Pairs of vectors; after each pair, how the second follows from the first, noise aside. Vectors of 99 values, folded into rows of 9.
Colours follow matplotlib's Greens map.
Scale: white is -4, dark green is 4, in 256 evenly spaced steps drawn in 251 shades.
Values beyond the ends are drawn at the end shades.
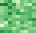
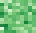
shuffled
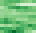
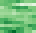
copied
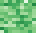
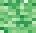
copied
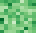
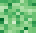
copied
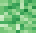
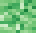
copied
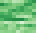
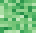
shuffled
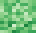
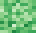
copied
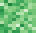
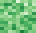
shuffled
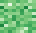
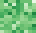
shuffled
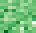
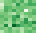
shuffled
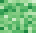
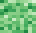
copied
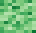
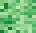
shuffled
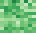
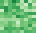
copied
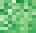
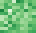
copied
